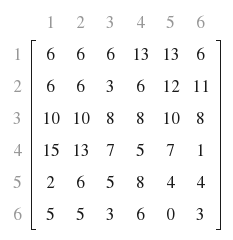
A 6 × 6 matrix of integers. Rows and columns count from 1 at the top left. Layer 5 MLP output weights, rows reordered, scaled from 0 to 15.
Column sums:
44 46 32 46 46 33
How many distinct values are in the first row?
2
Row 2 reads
6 6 3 6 12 11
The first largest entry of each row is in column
4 5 1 1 4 4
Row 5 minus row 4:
-13 -7 -2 3 -3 3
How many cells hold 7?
2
